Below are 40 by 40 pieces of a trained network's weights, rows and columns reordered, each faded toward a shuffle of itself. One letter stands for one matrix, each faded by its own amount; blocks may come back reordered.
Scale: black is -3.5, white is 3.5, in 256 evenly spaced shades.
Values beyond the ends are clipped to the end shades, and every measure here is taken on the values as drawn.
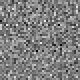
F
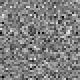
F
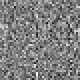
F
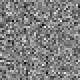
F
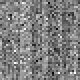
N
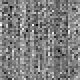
N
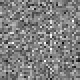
F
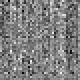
N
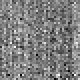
N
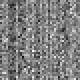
N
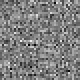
F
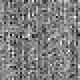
N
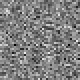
F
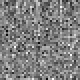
F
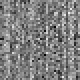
N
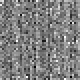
N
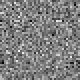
F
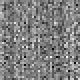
N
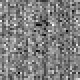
N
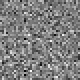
F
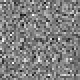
F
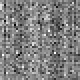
N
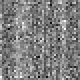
N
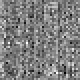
N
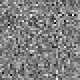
F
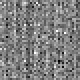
N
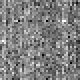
N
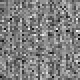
N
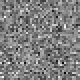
F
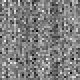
N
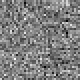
F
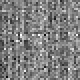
N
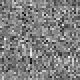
F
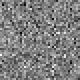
F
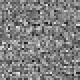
F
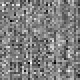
N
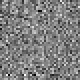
F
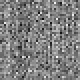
N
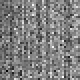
N
